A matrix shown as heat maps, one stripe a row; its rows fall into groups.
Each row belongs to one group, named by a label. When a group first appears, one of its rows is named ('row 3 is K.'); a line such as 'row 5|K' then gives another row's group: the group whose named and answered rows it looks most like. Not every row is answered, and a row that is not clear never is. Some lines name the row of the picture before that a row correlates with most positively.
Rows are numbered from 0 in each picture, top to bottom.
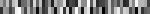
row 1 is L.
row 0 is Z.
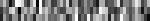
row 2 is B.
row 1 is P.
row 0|L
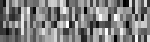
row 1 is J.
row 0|Z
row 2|J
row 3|L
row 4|B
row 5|B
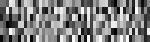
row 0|P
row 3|B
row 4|P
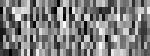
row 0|J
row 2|L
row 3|J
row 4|P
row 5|L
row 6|J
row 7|B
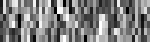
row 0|L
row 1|L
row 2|P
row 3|P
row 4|J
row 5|J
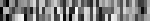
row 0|P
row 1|L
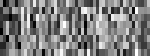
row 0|P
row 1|Z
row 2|B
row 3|J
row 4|J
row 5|P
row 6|P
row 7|Z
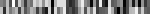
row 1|Z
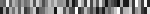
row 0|Z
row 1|L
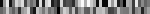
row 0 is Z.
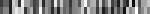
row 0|Z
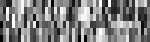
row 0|Z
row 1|Z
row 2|Z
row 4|J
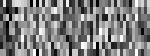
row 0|L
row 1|B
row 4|P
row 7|L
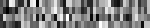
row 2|L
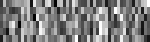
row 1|J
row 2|B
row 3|P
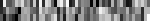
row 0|L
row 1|J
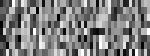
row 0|Z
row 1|P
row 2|J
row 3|J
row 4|L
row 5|P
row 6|P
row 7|Z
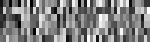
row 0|B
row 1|L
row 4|B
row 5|Z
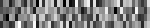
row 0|L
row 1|B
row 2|P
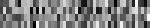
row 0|P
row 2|J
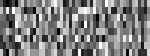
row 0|B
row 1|Z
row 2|L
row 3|L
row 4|J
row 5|L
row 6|J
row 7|P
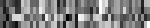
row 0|J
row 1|P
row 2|Z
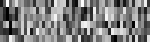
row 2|B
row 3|Z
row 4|B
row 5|P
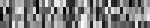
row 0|Z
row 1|L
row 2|Z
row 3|Z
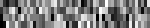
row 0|B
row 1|P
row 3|Z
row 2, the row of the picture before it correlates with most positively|2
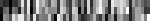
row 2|L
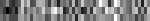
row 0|J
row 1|B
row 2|J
